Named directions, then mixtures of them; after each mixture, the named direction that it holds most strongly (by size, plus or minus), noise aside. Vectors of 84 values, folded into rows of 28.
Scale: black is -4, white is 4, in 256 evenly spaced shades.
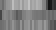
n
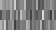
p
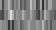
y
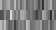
p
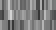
y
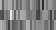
y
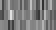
y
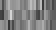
y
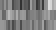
n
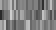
p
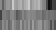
n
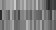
n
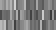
p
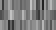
y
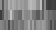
n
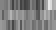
n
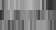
n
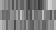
n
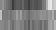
n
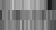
n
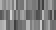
p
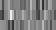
y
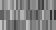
p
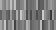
p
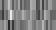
y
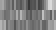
n
